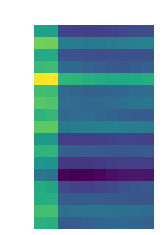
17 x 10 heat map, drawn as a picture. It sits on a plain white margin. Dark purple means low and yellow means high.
The ninth with the highest average is the top left. A vertical seam about 20% of the way across splits the table, and the left part is higher. Values change most from cell to cell in the top left.
